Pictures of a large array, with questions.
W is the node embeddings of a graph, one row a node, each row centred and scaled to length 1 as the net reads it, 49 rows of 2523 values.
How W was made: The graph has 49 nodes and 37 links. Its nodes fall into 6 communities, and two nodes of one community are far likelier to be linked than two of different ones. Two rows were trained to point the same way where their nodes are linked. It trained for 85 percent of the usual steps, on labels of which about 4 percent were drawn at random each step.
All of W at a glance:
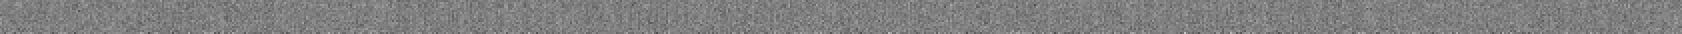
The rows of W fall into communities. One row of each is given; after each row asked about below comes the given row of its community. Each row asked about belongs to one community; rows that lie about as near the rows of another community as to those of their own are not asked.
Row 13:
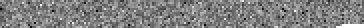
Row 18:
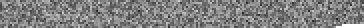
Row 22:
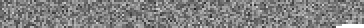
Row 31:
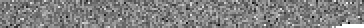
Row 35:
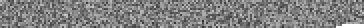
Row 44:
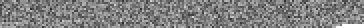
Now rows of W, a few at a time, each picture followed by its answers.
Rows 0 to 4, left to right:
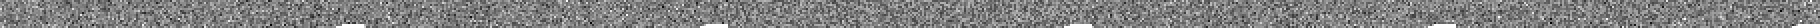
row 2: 22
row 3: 18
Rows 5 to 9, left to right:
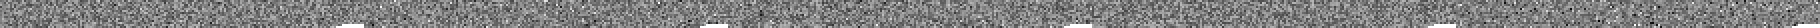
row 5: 44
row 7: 44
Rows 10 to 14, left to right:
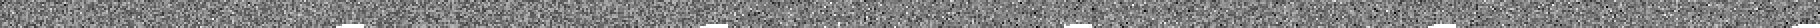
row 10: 22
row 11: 44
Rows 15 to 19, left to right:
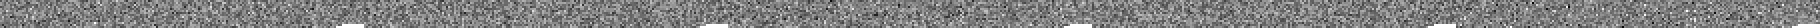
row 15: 44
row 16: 18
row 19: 13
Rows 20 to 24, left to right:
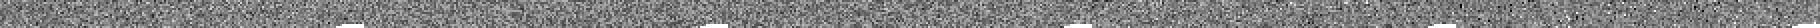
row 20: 18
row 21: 22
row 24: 35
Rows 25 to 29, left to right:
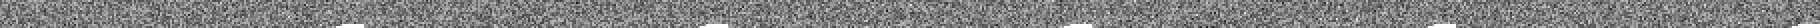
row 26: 31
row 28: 31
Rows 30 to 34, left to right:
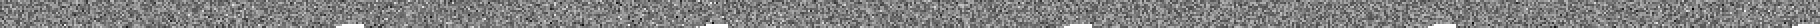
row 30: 22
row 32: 22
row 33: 13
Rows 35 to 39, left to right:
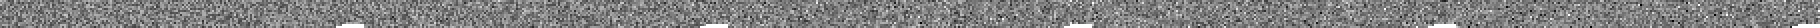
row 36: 31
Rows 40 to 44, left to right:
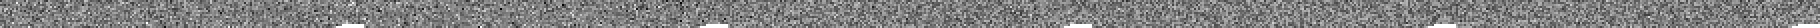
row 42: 44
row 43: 31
